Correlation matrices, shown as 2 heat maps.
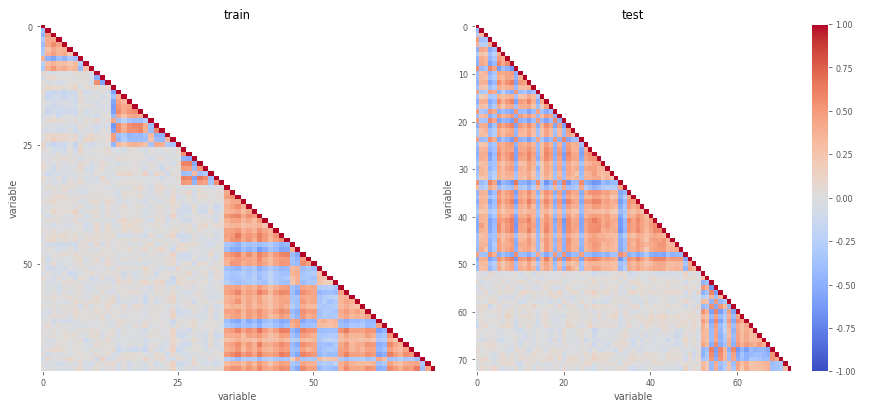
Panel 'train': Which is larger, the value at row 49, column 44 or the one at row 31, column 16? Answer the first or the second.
the first
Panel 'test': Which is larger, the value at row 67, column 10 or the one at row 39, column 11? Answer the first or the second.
the second
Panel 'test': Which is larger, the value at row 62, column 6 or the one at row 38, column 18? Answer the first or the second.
the first
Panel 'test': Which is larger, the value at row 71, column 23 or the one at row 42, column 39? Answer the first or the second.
the second
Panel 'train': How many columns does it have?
73
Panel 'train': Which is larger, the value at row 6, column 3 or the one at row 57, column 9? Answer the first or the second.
the first
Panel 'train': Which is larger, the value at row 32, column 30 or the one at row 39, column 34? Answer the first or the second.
the first
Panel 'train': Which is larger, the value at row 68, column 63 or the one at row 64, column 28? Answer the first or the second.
the second
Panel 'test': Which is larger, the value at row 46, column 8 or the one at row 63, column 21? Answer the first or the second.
the first
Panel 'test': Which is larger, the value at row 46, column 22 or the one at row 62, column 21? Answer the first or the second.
the first
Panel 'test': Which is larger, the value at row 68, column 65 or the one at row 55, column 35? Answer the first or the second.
the second
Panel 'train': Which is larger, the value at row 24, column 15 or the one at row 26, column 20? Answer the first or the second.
the second
